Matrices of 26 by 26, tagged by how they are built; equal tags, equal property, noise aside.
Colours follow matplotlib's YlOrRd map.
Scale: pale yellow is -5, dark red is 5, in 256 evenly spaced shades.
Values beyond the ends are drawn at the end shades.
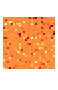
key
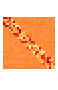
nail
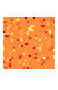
key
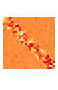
nail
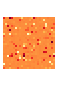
key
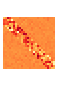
nail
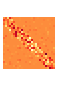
nail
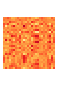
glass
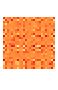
glass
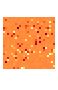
key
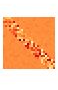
nail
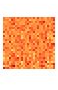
glass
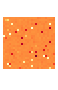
key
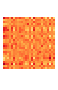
glass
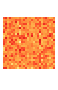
glass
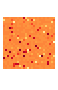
key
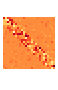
nail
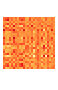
glass
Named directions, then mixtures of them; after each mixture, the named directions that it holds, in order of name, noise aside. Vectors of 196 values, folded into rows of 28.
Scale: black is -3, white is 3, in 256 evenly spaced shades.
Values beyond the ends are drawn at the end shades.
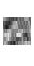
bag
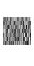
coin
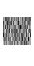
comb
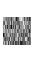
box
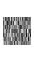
comb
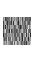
comb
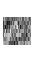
bag, comb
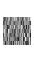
coin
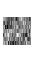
bag, box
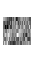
bag, box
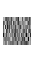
box, coin, comb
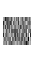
coin, comb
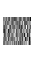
coin
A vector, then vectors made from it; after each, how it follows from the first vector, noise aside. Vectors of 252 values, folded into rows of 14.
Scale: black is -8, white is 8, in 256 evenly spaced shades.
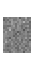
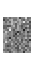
scaled up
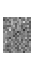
scaled up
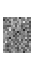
scaled up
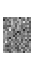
scaled up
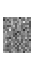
scaled up
